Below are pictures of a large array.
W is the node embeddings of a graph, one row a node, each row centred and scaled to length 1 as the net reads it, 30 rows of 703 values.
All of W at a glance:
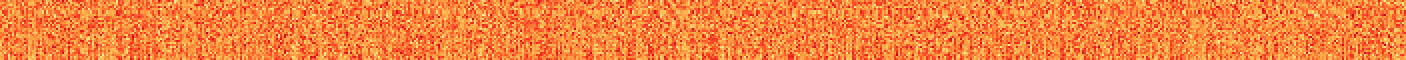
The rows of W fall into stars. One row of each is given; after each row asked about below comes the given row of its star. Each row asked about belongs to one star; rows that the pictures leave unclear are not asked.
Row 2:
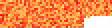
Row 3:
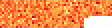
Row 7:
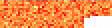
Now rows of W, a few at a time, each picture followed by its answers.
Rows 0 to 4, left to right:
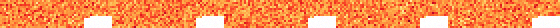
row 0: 2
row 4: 2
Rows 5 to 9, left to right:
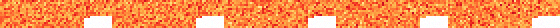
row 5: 7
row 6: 7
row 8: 7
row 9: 2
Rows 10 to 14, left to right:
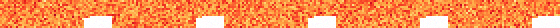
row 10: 3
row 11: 2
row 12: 3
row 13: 3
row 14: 2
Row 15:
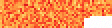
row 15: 2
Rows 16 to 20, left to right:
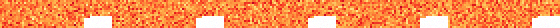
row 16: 3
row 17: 7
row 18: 7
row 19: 2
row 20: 2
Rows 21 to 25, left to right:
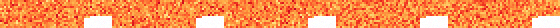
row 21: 2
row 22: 7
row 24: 7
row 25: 7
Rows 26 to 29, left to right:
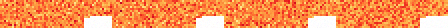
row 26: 7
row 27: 2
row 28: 2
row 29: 2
